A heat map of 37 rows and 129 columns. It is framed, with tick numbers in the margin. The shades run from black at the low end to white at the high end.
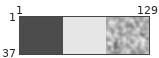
It is made of 1 by 3 panels. Panel 1,1: low, flat. Panel 1,2: very high, flat. Panel 1,3: high, blotchy.
